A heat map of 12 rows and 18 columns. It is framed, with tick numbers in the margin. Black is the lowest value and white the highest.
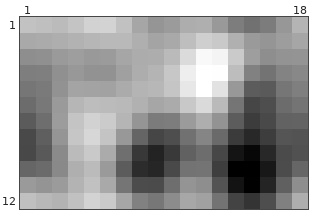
No lone cell stands out from its neighbours. The ninth with the highest average is the top middle. The ninth with the lowest average is the bottom right. Neither half mirrors the other.
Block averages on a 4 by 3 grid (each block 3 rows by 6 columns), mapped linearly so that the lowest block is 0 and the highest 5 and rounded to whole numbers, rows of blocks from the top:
444
353
320
420
